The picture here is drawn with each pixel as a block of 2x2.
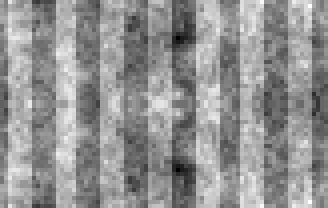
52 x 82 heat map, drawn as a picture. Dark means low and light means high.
Slope: none. Stripes: upright, repeating 7 times. Mirror symmetry: top to bottom. Average level on the scale: 60%.
